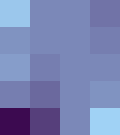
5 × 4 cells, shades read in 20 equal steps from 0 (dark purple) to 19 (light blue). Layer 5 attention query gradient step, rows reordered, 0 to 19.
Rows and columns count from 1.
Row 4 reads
11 9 12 13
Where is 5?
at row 5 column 2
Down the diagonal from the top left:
18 12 12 13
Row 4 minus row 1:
-7 -3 0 3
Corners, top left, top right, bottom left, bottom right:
18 10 0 19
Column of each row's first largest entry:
1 1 1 4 4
